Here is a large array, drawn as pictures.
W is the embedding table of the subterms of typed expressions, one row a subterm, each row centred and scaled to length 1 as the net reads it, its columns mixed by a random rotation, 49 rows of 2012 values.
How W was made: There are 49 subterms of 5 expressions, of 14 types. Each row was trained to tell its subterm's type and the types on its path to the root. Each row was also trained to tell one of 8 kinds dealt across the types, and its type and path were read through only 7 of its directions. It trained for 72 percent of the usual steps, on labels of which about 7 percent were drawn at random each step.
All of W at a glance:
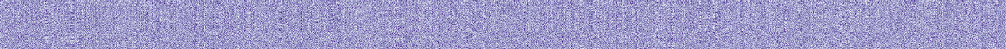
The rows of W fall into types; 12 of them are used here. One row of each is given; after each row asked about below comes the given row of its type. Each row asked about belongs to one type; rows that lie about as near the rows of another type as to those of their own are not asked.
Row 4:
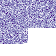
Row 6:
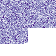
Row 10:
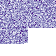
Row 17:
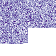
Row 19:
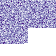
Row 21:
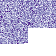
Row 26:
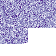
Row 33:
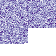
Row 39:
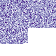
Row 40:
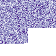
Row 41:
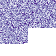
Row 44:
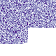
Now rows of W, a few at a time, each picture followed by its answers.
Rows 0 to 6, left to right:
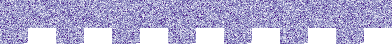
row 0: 4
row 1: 17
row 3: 17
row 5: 21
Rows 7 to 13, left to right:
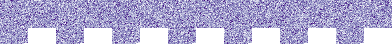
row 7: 39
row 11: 4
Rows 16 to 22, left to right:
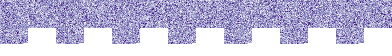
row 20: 4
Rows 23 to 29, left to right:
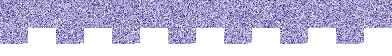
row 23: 17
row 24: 40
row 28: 44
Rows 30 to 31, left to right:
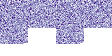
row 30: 44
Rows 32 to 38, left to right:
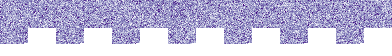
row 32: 21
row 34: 10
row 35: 26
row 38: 19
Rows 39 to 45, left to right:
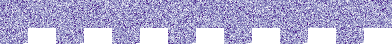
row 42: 21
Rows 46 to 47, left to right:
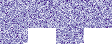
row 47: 33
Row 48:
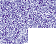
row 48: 26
